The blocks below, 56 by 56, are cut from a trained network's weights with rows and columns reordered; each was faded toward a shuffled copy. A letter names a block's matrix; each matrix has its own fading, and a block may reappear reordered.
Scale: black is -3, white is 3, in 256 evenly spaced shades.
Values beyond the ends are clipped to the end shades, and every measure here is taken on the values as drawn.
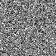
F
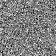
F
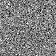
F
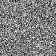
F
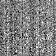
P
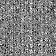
P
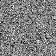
F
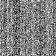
P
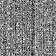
P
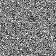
F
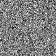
F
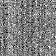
P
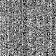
P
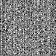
P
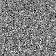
F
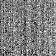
P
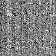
P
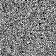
F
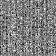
P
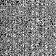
P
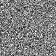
F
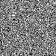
F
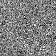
F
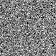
F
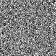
F
